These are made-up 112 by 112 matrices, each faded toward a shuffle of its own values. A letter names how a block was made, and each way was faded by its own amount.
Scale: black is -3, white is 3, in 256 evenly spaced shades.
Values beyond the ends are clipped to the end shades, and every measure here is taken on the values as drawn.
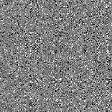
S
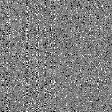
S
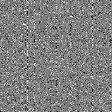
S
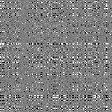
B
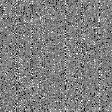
S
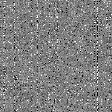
S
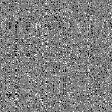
S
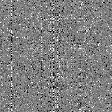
S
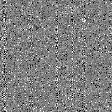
S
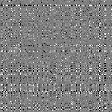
B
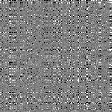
B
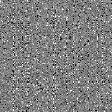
S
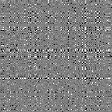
B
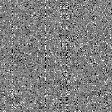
S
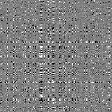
B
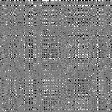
B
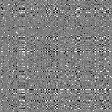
B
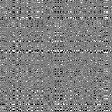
B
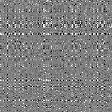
B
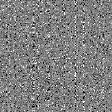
S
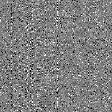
S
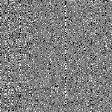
S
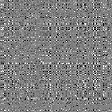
B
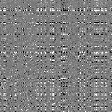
B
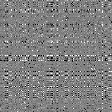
B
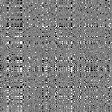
B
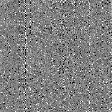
S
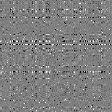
B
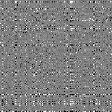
B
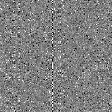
S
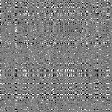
B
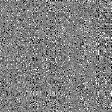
S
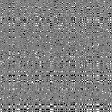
B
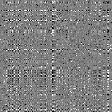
B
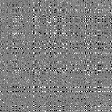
B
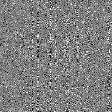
S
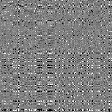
B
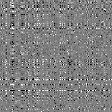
B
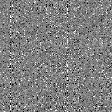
S
